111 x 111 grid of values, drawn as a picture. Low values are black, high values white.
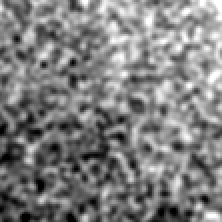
The texture is blotchy. The field climbs toward the top right. The ninth with the lowest average is the bottom left. No lone cell stands out from its neighbours. The halves do not mirror each other. No regular stripes run through it.
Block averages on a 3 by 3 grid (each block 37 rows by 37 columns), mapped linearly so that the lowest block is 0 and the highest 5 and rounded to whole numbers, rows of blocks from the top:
3 4 5 / 1 2 4 / 0 1 2
